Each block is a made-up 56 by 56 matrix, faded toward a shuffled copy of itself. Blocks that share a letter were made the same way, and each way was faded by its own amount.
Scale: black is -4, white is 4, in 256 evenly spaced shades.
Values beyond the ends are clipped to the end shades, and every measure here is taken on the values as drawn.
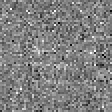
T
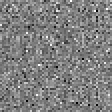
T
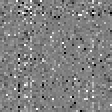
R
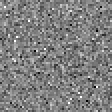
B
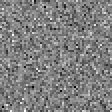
B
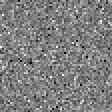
B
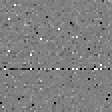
R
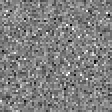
B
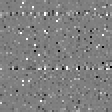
R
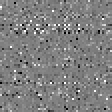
R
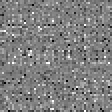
R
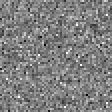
B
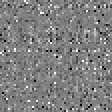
R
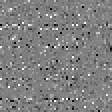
R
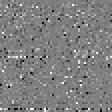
R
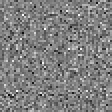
T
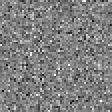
T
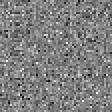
T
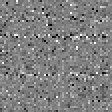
R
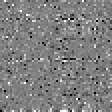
R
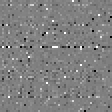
R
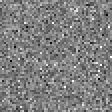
B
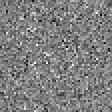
B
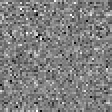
T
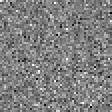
B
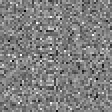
T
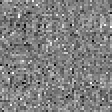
T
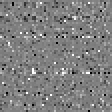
R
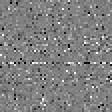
R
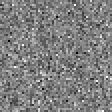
B
